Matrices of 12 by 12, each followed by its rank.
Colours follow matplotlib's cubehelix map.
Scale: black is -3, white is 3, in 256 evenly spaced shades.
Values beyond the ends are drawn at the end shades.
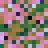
full rank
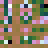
two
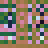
two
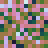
full rank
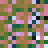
two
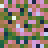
full rank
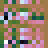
two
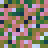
full rank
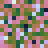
full rank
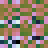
two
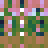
two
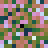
full rank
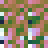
two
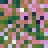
full rank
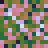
full rank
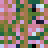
two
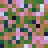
full rank
